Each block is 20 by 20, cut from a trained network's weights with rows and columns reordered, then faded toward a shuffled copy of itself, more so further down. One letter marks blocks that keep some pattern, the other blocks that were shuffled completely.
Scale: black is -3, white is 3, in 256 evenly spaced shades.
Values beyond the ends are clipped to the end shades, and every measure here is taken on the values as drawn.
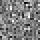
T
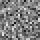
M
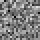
M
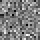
M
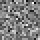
M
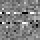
T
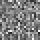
T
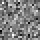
M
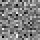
T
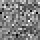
M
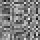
T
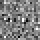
T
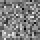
M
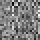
T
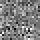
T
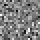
M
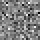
T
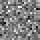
M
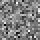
M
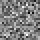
M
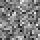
M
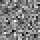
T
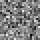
M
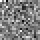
M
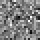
T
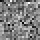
M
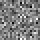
T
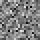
M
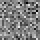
T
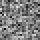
M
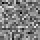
M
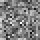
M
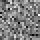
M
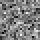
M
